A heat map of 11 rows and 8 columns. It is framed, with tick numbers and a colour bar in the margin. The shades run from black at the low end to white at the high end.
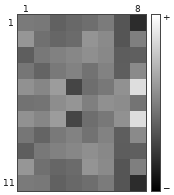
No overall slope runs across the table. The top and bottom halves mirror each other. Overall the values sit about 50% of the way up the scale. The ninth with the highest average is the middle right.
